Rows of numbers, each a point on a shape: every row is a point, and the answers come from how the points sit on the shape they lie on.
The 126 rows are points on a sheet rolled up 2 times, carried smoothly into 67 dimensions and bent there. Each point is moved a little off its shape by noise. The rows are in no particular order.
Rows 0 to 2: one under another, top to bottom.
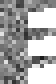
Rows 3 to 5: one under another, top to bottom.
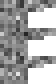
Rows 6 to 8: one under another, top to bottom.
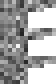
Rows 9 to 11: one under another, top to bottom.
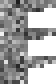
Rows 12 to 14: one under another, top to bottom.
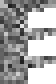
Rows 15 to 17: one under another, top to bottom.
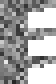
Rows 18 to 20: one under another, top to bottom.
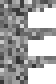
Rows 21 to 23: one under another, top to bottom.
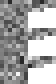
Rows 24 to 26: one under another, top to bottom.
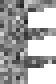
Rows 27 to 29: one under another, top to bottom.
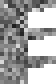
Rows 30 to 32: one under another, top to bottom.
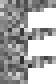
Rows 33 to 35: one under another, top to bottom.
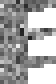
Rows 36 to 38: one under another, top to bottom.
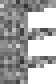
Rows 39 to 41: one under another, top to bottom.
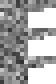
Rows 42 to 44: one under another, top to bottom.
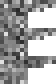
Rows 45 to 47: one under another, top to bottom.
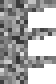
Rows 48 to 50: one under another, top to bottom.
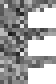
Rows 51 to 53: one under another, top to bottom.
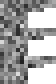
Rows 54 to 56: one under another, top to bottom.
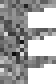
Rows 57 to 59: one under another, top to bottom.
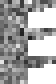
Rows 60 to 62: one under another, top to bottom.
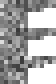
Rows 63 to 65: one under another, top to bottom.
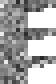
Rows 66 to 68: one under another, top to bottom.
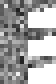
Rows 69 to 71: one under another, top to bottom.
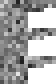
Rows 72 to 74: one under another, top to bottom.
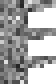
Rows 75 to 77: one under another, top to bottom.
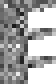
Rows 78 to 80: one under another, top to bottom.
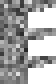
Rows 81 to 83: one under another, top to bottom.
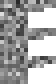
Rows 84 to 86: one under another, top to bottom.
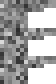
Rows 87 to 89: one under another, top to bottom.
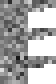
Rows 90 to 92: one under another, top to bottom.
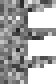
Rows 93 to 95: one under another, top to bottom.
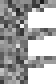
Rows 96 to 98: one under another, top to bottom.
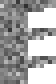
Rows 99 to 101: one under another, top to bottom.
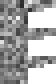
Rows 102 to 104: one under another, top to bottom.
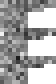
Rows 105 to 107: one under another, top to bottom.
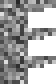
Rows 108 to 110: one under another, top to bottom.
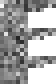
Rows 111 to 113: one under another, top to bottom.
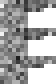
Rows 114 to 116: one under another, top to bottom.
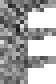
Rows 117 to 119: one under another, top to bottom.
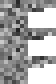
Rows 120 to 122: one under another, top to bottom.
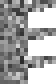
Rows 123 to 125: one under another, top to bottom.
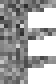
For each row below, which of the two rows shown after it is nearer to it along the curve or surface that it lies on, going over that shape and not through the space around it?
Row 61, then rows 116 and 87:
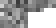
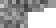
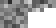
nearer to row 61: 116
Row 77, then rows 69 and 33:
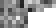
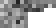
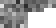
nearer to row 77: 69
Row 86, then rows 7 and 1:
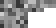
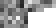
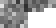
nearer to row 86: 7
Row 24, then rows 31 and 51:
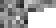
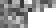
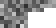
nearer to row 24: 31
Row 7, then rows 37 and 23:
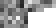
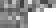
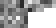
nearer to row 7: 23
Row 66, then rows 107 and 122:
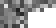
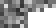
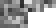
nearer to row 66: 107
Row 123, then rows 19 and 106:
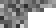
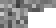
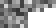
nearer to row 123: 19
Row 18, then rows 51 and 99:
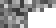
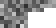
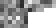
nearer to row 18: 99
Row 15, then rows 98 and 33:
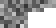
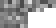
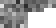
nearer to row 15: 33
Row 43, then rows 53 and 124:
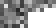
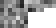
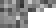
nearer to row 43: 53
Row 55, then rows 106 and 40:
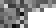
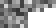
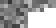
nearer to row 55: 106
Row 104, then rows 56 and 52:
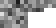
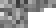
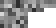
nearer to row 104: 52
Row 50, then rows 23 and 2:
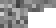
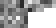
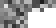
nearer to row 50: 23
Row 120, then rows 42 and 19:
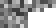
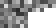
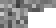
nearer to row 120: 42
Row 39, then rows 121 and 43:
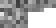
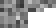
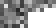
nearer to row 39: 121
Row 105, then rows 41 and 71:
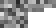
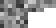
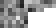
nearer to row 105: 41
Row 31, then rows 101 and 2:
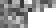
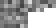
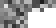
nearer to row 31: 2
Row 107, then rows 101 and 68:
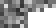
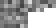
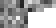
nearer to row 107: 68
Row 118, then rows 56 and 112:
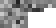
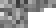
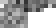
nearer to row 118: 112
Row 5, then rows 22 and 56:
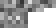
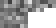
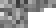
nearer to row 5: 22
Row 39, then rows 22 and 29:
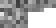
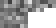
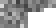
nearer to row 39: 29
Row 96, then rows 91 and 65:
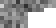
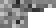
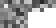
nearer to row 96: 91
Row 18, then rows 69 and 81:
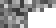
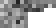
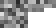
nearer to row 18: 81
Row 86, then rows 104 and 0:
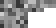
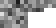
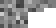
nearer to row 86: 104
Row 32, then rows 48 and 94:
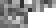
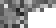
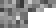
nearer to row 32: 48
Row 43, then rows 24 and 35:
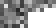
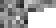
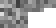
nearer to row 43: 24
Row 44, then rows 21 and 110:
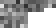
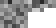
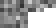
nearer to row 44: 21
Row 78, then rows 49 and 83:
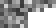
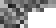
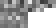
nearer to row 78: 49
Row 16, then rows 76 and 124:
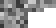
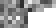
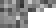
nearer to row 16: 76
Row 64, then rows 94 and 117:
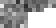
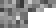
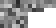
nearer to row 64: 117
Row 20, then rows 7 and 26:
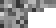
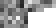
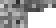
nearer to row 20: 7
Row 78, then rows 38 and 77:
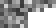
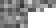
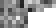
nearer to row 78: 77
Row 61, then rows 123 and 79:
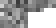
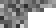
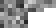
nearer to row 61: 123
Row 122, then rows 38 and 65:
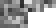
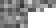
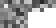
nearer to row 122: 65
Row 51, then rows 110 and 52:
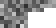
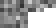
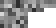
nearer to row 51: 110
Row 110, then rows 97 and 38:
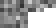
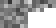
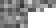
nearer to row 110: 38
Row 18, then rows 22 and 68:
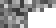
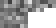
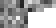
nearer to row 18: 68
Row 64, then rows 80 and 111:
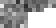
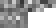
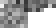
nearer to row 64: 111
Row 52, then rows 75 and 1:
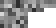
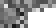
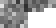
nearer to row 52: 1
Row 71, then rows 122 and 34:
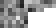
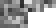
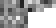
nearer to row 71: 34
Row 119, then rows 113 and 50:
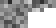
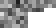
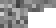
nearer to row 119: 50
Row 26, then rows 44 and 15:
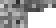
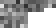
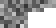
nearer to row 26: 44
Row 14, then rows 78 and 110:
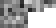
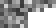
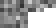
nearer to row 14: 78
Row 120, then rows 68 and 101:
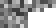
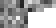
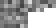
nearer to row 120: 68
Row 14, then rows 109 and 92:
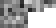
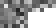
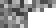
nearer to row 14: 92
